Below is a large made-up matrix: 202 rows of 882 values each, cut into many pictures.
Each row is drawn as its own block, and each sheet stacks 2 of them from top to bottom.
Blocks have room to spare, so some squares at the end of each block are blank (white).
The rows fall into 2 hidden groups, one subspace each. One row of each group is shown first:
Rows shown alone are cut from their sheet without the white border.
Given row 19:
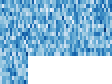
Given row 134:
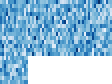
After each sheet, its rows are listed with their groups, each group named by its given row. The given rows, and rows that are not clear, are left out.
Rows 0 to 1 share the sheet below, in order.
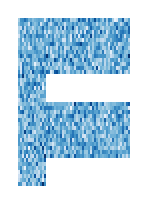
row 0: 134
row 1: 19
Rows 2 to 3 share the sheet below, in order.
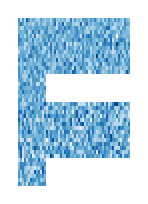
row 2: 19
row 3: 134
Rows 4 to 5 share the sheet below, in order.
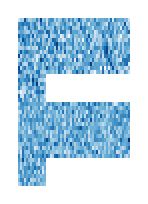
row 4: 19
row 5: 134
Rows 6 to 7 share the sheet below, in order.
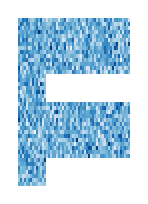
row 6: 19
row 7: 19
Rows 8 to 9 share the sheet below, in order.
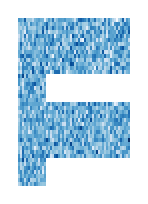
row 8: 134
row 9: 134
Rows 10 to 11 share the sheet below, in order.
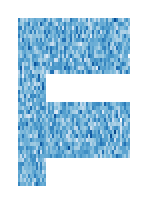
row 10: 134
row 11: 19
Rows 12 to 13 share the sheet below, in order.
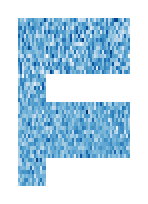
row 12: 134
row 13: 19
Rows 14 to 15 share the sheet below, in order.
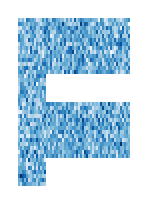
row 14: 19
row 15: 19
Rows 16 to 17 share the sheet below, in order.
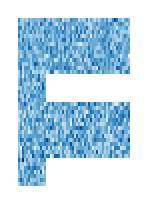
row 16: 134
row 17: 134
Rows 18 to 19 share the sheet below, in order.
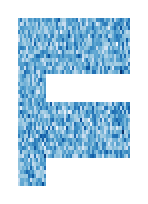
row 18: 19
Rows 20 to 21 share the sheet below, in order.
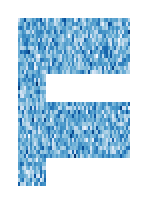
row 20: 19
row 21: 19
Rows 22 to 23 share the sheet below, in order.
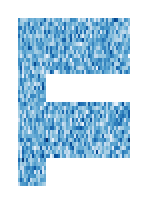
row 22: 134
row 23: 134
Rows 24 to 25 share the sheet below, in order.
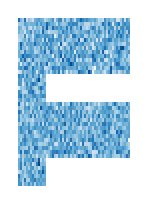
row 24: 134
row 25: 134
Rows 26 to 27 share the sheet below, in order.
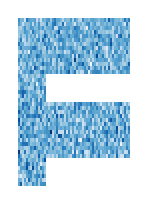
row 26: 19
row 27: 19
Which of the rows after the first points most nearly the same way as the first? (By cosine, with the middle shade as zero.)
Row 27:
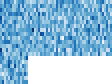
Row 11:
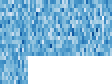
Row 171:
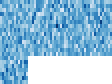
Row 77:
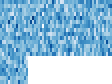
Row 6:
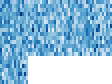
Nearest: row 6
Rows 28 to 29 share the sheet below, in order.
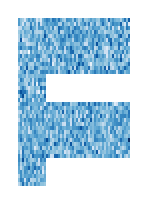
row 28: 19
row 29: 134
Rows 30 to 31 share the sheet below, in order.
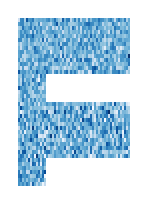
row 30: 134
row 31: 19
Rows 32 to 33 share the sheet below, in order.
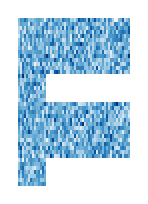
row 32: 134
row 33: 134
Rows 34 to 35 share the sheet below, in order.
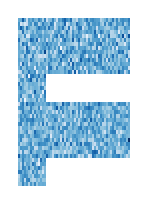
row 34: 19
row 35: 134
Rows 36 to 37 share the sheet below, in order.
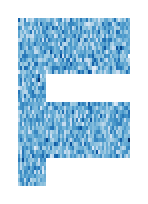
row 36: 134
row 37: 134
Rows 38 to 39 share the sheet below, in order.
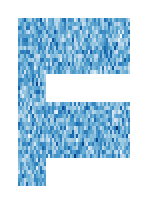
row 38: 19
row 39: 19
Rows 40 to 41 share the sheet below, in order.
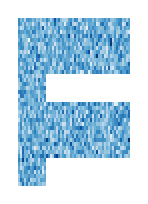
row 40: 19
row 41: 134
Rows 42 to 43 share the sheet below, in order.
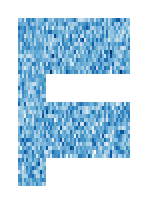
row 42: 134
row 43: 134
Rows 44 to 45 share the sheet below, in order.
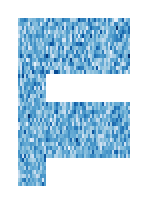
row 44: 134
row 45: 19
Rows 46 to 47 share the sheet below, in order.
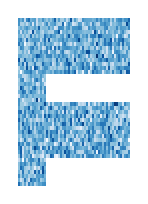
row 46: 19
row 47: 134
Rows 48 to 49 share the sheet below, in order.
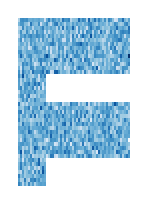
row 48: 134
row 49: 134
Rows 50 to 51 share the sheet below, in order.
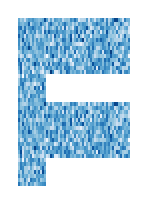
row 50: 134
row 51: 134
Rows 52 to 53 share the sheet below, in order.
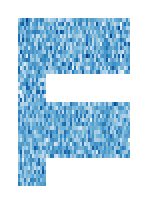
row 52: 19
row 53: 134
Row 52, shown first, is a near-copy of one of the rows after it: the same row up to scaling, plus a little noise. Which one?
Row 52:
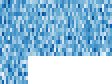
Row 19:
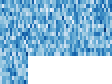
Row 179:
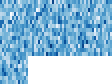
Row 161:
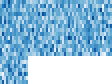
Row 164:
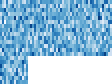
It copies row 161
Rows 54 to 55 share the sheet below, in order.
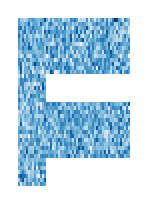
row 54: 134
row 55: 19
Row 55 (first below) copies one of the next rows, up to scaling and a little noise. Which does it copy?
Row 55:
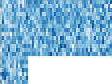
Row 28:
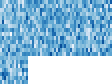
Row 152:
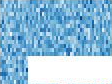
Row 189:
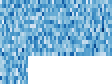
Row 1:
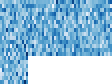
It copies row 28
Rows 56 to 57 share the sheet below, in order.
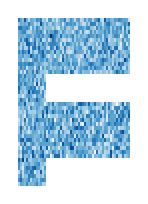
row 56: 19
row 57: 134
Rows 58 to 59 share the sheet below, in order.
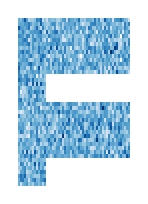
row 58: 19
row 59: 19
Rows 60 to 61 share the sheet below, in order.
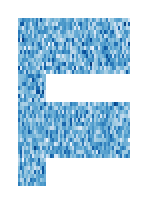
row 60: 19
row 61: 134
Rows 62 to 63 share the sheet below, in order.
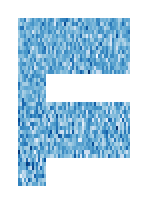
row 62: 19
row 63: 19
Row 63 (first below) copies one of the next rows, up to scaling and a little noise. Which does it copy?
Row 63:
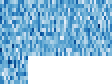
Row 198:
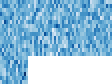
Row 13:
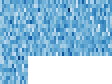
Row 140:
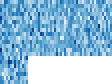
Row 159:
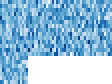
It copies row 140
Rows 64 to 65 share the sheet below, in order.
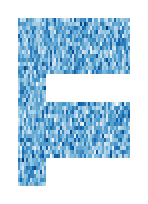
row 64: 19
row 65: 134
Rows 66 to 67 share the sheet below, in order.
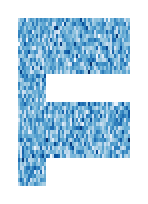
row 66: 19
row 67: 134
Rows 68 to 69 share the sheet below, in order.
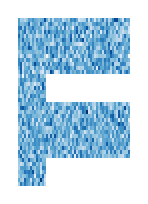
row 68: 134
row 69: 19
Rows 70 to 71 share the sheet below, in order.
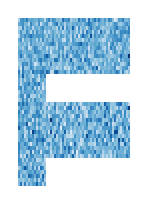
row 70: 134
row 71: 19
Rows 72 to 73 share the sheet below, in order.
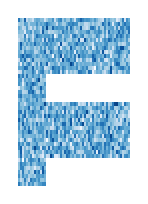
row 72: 134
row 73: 134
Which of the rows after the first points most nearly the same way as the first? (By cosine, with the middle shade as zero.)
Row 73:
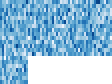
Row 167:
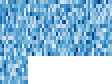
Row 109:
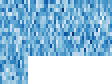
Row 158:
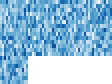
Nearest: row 167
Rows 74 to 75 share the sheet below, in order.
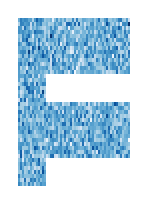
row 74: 19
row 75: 134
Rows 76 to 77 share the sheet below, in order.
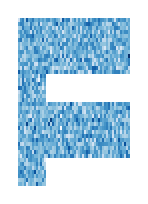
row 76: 134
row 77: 19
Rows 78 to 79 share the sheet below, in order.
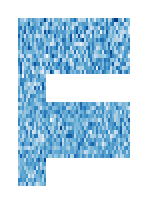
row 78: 134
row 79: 19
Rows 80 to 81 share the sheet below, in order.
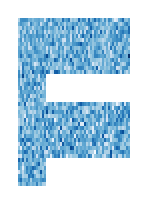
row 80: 134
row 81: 134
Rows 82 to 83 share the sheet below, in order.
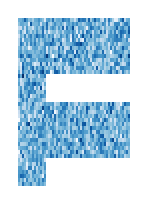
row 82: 134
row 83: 19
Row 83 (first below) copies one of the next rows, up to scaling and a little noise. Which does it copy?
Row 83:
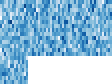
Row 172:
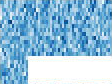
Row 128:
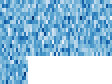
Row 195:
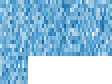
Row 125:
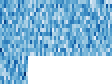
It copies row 172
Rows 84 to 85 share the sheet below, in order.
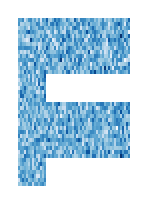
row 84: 19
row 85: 19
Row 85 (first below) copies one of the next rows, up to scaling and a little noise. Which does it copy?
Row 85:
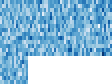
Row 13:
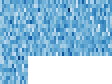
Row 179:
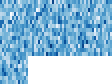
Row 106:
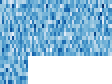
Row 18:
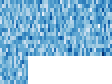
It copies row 18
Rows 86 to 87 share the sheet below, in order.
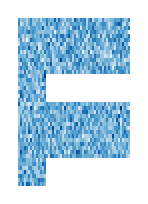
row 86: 19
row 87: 19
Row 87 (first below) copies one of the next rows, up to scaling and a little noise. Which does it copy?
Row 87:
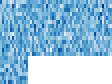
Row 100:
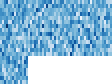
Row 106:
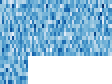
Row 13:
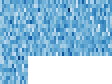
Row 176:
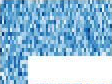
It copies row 106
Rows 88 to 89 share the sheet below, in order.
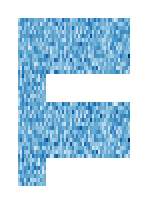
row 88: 134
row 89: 134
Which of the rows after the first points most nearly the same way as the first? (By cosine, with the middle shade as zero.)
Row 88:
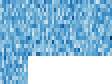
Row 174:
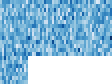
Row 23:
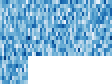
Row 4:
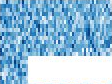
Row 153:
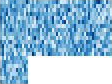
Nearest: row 174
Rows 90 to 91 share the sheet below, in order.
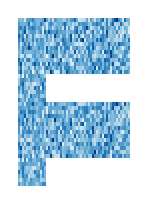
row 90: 134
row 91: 134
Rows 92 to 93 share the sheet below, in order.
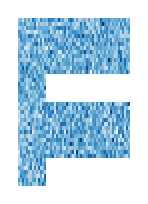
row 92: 19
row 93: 19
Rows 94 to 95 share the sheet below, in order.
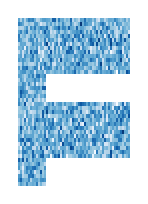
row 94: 19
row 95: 134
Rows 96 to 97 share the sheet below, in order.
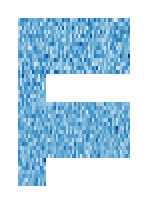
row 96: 134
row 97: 19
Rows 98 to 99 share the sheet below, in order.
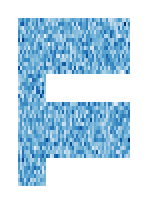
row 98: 19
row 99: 134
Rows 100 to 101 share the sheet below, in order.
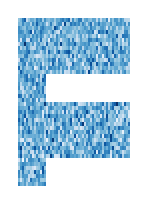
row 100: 19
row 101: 134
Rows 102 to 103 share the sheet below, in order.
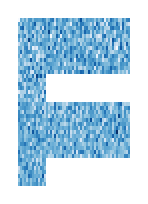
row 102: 19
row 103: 19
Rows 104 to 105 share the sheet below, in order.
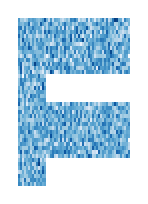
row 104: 134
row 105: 134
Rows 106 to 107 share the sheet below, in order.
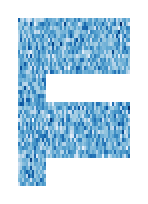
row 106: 19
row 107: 19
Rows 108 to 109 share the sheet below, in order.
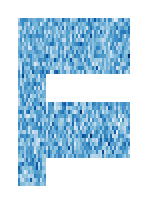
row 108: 134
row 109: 19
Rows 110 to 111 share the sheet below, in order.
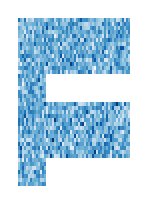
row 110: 134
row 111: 134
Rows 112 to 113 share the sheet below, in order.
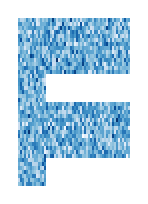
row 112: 19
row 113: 19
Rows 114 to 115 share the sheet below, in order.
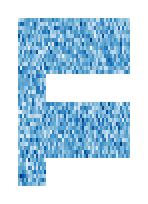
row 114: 19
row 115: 19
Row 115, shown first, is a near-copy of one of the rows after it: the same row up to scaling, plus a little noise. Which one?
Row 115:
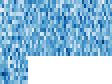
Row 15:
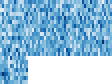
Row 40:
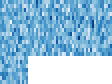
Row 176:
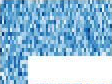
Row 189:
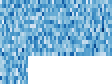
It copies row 15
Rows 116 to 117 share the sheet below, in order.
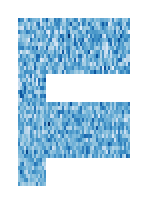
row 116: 19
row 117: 19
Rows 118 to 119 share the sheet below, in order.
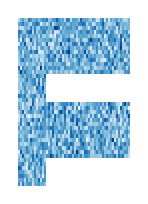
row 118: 19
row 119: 19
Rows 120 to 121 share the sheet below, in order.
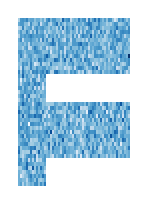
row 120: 134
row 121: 19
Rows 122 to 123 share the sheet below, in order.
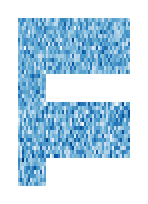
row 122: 19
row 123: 134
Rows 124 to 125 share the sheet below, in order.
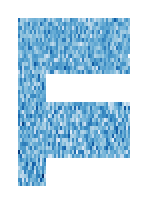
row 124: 134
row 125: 19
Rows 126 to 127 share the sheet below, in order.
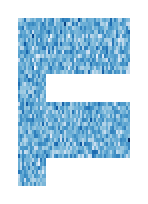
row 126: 19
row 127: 134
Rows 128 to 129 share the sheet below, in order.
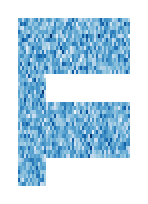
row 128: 19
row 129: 19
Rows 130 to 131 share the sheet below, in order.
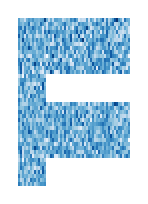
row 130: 134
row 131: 134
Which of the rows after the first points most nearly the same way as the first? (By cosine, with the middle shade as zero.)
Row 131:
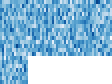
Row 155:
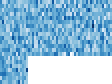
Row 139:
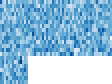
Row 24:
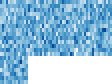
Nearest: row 139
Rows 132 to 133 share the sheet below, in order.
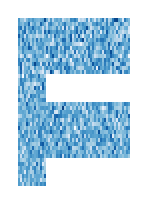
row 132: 134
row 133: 19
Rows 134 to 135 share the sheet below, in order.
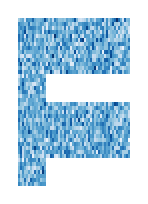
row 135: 134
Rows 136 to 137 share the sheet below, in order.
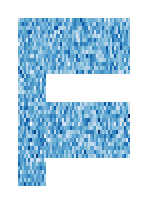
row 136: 19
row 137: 19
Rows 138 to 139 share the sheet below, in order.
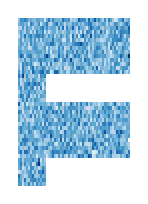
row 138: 134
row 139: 134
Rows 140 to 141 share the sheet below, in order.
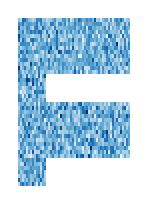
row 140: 19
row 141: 19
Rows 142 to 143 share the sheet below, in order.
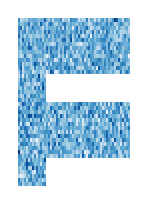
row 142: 134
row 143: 19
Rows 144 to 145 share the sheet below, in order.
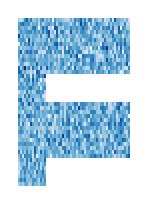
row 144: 19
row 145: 19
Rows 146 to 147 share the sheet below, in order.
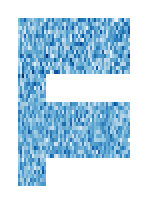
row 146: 134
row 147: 134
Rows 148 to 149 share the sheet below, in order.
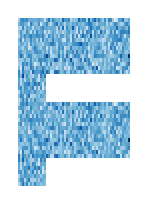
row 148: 134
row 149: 134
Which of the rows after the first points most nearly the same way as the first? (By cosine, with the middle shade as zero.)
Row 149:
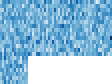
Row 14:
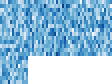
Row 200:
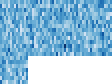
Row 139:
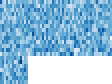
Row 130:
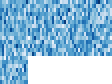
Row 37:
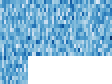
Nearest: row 37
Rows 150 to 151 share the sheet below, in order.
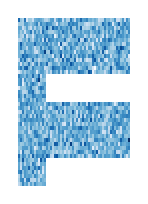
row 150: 134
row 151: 134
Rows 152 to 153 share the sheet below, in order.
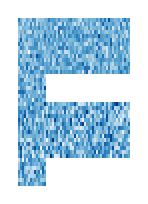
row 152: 19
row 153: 134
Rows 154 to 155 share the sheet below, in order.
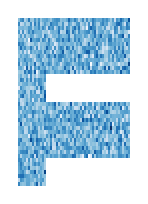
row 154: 19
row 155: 19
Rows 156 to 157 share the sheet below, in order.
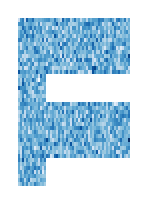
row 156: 134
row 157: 134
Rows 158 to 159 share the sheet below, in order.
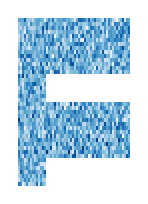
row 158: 134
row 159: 19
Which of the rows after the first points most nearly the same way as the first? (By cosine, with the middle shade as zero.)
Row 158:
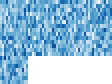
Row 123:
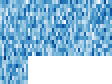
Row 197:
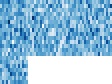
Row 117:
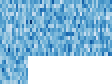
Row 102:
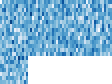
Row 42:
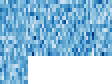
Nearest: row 123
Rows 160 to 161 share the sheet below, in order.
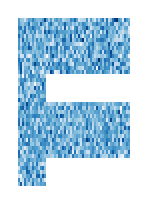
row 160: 134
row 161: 19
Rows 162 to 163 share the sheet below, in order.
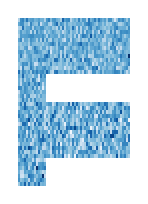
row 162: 134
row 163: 19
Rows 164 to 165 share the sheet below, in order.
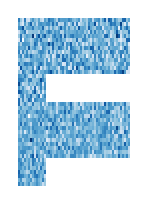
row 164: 19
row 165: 19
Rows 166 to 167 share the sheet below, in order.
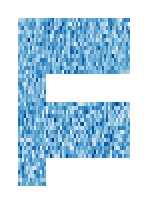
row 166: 19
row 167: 134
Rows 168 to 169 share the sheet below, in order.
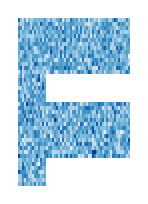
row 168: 134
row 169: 134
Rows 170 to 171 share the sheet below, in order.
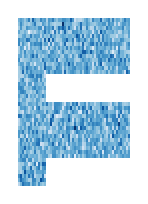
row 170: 19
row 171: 19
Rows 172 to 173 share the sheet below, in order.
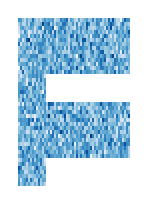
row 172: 19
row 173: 19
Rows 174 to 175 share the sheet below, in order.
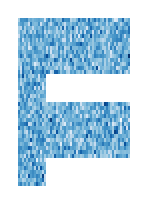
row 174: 134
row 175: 19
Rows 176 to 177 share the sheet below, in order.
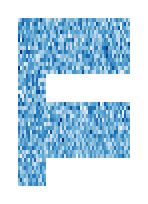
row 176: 19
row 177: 19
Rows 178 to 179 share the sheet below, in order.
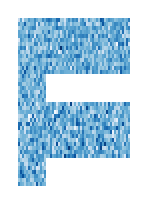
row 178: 19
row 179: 19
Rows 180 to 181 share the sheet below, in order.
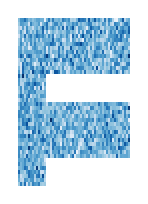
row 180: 134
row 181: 19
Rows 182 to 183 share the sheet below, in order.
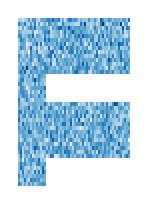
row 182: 19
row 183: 134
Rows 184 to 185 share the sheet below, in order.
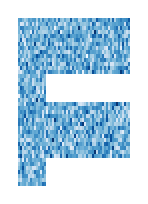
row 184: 19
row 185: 134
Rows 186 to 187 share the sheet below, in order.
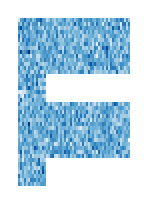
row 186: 19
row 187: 134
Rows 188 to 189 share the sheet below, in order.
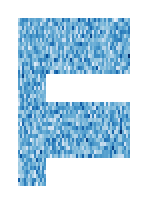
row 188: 134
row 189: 19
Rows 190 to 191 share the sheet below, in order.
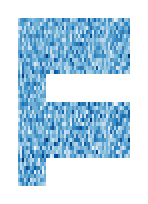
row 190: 134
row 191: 134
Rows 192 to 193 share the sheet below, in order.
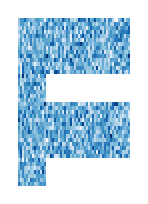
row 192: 134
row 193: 134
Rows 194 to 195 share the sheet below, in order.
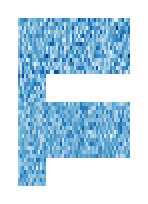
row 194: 134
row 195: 19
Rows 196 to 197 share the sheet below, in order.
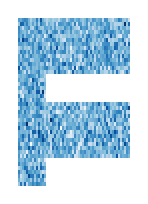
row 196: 19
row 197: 19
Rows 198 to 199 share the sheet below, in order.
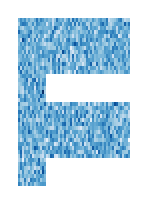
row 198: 19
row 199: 134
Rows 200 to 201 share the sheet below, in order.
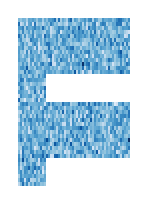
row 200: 19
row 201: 134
